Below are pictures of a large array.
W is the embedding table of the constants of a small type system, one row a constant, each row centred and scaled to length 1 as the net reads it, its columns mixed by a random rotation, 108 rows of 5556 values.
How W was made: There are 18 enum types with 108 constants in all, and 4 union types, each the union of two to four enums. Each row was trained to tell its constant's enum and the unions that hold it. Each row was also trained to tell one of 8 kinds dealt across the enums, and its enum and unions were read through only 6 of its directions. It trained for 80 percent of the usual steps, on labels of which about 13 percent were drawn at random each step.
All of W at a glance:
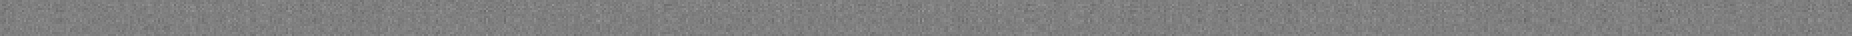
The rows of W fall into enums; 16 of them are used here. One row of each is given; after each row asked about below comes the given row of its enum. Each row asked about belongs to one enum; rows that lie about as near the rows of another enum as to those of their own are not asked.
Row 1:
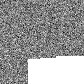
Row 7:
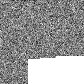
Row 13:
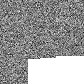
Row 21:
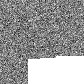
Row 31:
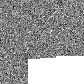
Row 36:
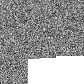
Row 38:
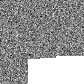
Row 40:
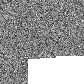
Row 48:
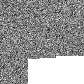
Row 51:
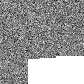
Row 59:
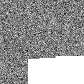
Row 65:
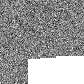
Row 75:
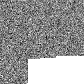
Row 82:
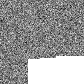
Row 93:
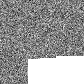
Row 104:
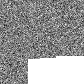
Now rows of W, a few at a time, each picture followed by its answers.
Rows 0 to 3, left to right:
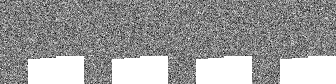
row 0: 13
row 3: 38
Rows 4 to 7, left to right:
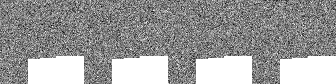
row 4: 75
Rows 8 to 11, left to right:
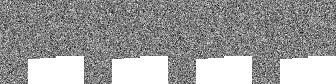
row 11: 13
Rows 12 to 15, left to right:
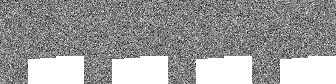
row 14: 93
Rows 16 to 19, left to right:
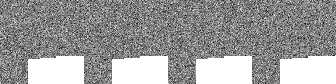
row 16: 40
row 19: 40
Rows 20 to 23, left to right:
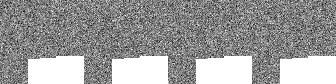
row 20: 65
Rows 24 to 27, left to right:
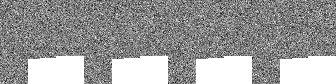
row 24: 38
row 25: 93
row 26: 36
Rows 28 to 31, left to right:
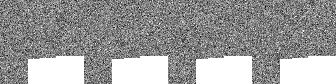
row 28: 59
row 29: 93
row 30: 51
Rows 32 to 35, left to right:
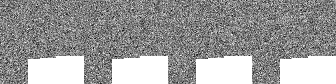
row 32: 38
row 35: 21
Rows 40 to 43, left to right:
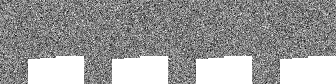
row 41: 21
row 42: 75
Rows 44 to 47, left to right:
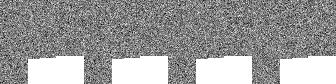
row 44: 104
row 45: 36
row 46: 104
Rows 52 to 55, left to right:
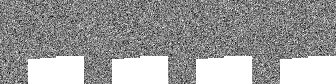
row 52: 7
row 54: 65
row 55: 75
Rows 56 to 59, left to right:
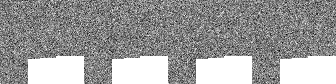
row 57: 51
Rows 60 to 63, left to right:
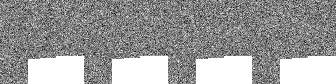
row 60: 75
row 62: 65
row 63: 59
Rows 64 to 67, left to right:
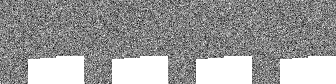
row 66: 40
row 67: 13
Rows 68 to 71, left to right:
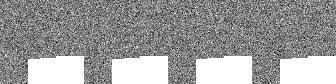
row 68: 65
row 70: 59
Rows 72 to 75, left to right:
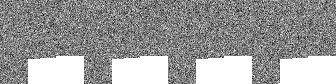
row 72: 13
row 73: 82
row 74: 1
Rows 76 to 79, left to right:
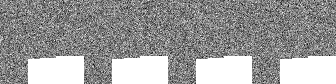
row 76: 59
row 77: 104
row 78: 82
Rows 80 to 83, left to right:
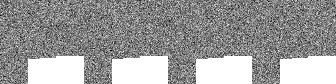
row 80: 48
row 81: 104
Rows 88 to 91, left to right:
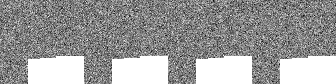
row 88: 82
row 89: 38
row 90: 21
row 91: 93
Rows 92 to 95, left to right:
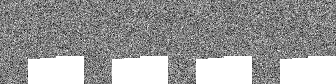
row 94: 104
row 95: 13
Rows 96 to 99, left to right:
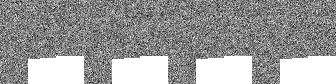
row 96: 21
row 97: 7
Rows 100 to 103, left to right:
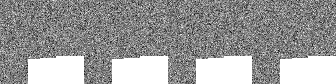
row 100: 65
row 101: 93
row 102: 38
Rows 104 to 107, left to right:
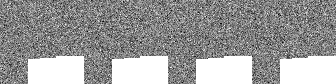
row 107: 59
